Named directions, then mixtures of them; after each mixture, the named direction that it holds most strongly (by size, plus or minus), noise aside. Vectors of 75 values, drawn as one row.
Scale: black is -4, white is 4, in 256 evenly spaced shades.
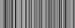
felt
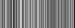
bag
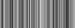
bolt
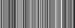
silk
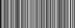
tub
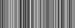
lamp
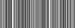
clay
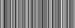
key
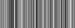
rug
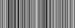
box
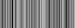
bolt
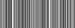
clay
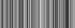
bolt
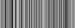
felt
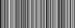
tub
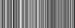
bag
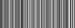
tub
